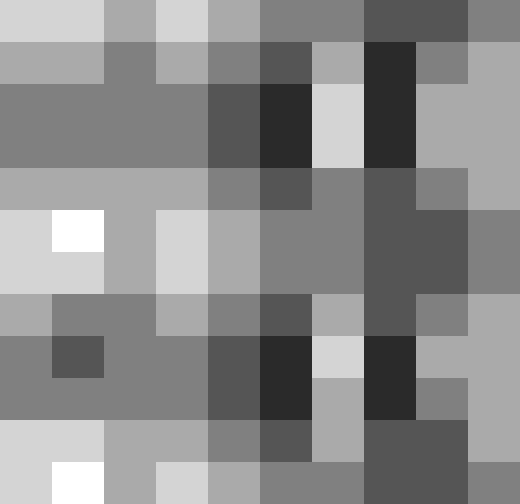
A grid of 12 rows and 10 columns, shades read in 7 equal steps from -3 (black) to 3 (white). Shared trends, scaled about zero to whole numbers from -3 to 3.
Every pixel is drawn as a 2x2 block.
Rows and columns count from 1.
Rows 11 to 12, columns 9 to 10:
-1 1 | -1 0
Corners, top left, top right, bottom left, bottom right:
2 0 2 0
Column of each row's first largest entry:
1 1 7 7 1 2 1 1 7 7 1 2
